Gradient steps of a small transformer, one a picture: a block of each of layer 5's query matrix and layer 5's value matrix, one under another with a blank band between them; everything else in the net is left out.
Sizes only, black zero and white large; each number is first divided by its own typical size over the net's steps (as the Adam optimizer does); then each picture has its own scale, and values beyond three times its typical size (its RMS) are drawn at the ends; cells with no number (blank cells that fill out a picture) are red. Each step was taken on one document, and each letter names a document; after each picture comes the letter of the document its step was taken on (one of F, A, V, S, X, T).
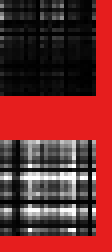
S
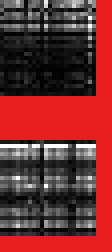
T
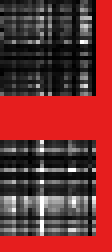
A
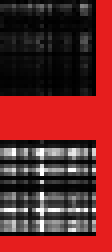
A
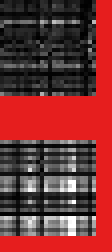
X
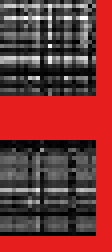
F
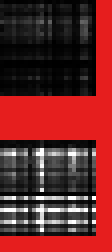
A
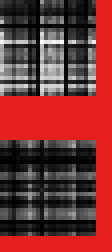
S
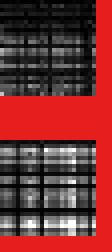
X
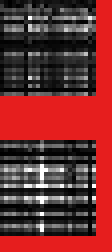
T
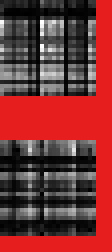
S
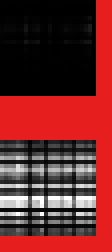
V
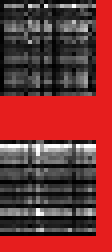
T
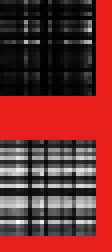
V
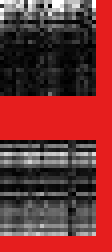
X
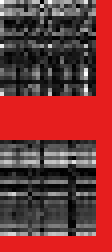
X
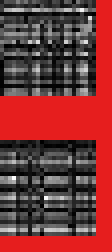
F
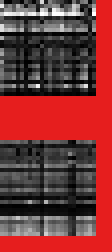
X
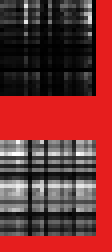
V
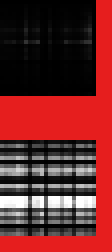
V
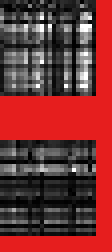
A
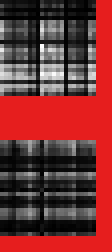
S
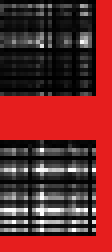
A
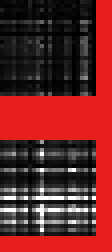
A
